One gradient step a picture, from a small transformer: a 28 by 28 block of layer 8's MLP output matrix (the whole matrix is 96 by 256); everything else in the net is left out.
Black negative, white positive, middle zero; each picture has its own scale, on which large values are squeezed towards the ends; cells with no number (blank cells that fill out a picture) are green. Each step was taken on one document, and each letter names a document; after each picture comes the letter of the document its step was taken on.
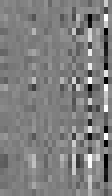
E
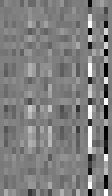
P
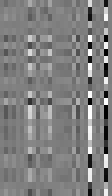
P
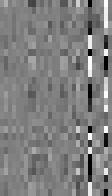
E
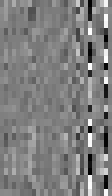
E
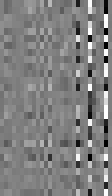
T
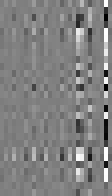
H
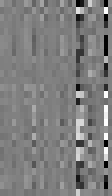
H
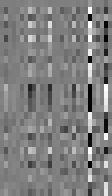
P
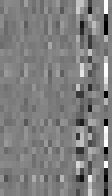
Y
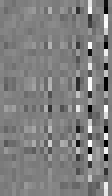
T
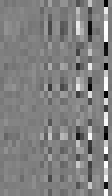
Y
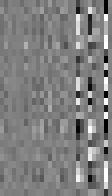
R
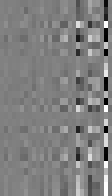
R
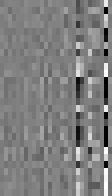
H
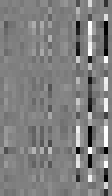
T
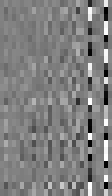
E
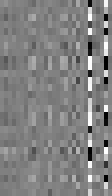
E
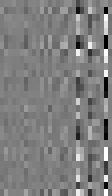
R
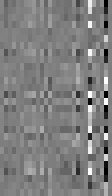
T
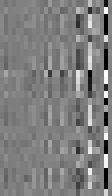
Y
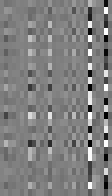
P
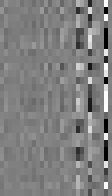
Y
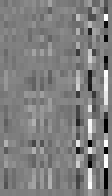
T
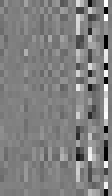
Y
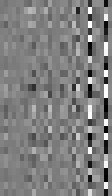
E
